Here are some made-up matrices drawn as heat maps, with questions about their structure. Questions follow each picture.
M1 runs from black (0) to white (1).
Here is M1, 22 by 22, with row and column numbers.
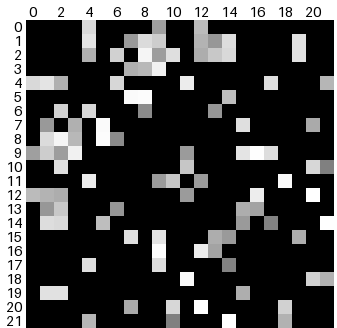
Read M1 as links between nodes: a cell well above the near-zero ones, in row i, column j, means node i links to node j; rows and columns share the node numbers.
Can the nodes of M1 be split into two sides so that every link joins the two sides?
no
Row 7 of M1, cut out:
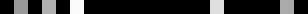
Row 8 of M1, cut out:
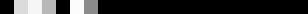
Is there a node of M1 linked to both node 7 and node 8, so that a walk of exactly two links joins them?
yes
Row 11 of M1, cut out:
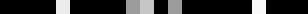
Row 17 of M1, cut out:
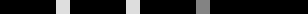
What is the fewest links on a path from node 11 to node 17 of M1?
2
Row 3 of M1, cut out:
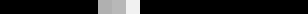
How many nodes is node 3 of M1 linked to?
3
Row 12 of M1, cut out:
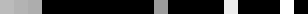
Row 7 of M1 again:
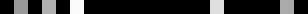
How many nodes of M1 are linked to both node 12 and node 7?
2
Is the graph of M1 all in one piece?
yes
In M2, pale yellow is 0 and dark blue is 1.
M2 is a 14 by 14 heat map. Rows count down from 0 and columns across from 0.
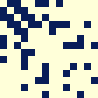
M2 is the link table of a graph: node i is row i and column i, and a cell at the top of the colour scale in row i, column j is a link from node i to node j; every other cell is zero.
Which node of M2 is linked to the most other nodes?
node 3
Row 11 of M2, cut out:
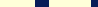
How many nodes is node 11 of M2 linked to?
3
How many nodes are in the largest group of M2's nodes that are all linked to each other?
3
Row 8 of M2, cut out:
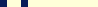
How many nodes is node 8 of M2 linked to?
2
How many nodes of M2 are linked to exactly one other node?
0
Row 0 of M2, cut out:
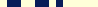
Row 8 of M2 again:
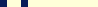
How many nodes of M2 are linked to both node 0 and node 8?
0
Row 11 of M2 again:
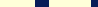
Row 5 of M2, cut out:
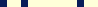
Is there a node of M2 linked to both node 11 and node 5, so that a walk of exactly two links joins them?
no
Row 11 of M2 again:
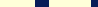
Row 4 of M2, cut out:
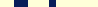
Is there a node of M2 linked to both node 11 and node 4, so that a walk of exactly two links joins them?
no
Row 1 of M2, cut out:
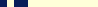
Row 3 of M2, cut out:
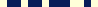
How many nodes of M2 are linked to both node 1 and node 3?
1
